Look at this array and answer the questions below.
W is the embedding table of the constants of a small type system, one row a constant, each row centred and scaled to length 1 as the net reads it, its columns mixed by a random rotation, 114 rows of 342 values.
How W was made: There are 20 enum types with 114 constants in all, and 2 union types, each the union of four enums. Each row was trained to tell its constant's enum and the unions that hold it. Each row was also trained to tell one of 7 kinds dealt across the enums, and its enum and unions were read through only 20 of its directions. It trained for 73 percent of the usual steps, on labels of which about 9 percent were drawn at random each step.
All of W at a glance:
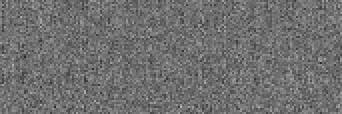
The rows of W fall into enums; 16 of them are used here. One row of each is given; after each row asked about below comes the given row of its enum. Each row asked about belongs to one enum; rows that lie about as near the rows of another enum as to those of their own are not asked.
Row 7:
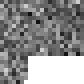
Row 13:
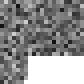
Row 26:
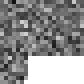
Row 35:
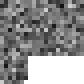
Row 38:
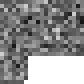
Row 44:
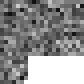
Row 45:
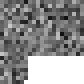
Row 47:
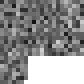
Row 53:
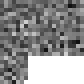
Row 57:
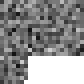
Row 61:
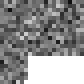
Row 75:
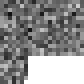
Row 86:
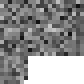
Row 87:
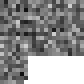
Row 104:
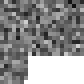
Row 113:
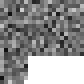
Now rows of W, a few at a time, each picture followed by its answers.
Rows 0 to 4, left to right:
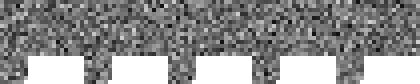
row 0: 75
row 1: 86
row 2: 13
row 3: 45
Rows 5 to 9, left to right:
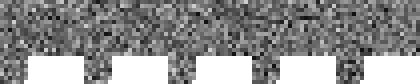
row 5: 57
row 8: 45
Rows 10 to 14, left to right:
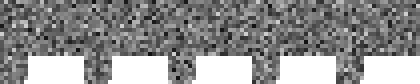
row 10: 26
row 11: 61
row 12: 53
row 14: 13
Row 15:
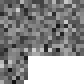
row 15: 53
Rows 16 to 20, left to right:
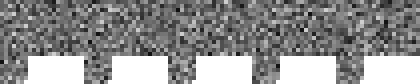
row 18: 86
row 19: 113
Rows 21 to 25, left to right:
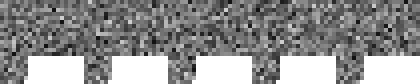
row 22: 47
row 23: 75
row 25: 87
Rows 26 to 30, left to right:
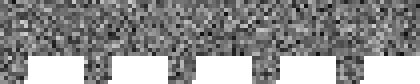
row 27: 113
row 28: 35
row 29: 86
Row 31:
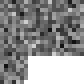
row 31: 113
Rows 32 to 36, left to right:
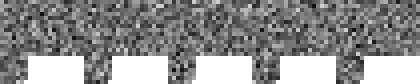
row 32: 61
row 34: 113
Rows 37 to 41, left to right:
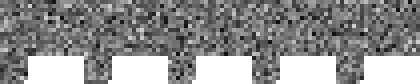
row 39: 53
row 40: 45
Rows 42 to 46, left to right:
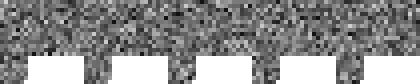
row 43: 13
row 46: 104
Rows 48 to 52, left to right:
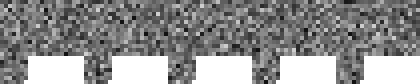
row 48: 61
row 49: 45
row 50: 47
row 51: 53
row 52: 104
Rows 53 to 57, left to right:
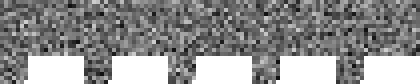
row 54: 45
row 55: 13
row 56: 86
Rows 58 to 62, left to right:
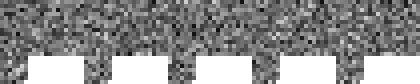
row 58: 44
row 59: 38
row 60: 113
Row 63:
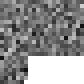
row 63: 45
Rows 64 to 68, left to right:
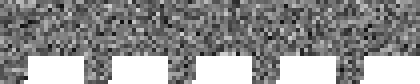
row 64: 13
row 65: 38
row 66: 38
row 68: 57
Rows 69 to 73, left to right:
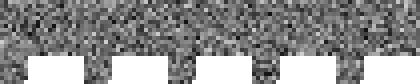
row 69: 38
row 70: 13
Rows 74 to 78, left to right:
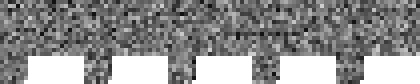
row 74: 75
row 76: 86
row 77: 87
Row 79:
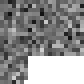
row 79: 47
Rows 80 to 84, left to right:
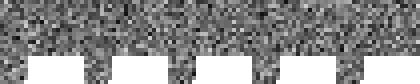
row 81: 47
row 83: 44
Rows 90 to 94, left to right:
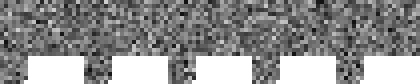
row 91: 53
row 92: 61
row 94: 53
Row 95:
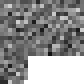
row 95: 47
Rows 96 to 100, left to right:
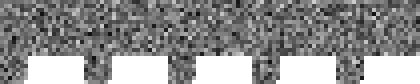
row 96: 47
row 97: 75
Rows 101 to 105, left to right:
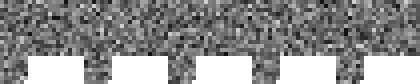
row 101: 38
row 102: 61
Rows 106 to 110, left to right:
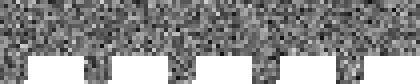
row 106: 75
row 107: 75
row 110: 44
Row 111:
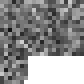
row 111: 57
